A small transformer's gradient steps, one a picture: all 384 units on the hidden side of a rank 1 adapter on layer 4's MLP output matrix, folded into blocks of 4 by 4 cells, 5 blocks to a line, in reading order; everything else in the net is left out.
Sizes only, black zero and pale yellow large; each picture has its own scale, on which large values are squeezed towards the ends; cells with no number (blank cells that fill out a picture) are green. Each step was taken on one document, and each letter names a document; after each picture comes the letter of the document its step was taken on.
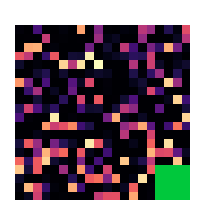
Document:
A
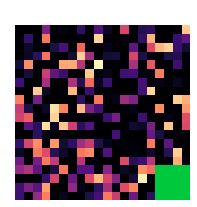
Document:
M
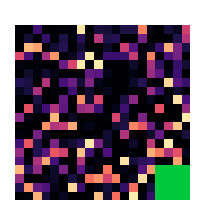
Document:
A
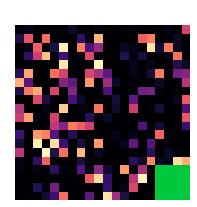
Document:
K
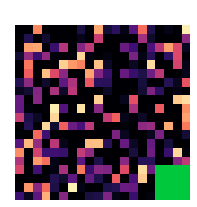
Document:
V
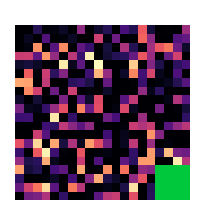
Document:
A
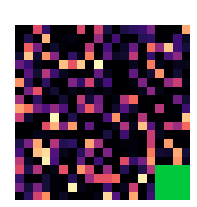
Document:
A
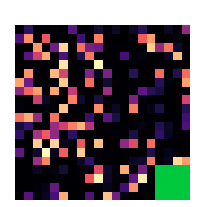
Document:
K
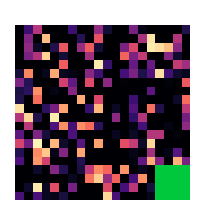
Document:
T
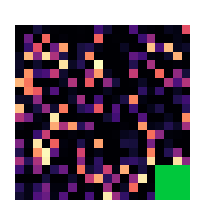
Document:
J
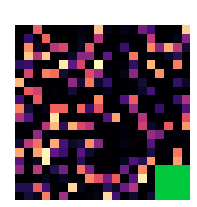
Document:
V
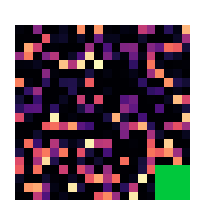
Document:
A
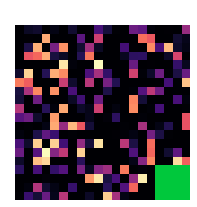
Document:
J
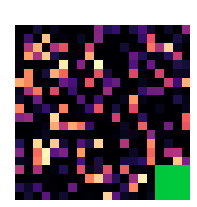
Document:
J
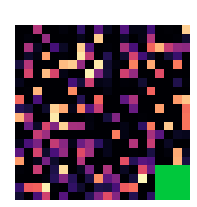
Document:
V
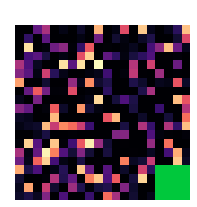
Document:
M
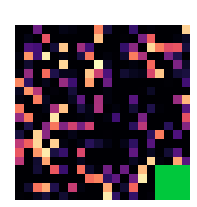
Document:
T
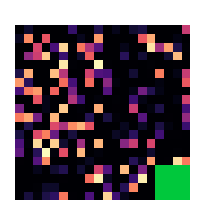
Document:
K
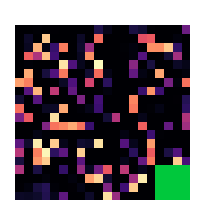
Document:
J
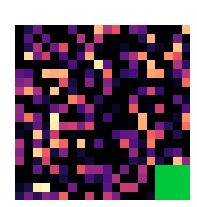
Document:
T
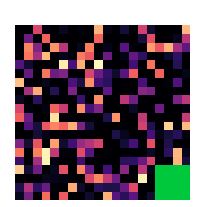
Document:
V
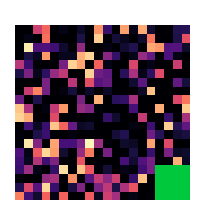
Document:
M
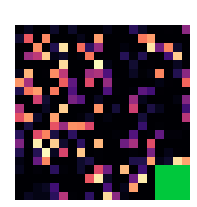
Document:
K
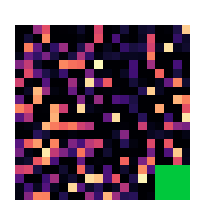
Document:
M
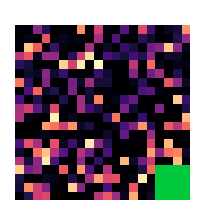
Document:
A
